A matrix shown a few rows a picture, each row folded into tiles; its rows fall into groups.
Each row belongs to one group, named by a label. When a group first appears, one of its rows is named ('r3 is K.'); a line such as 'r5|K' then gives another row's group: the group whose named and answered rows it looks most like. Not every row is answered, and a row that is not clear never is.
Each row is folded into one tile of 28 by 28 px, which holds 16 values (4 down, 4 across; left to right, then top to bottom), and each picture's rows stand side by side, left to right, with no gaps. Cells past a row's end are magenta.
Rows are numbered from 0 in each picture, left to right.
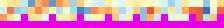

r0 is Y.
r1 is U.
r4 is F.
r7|F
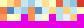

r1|F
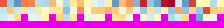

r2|F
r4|U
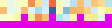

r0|F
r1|Y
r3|U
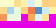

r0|F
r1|F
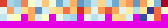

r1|F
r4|U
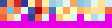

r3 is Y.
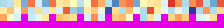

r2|Y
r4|U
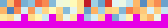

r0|U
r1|U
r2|F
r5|U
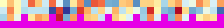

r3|U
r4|U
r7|Y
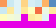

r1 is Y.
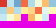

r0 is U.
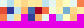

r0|F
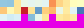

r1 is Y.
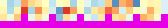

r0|F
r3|F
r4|U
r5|Y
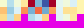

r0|F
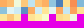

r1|U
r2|U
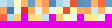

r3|U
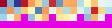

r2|U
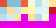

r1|F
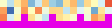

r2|U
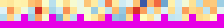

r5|U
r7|U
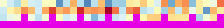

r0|F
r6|U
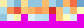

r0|F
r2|U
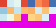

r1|U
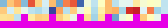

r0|U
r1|Y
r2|U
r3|F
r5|Y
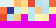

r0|F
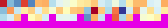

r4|F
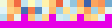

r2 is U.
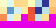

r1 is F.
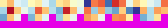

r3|U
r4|Y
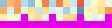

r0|U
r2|Y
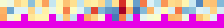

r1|U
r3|Y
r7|U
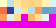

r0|F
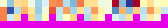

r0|F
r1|F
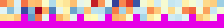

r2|Y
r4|U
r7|Y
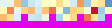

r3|Y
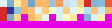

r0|F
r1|U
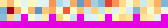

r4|Y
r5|U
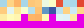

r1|Y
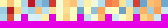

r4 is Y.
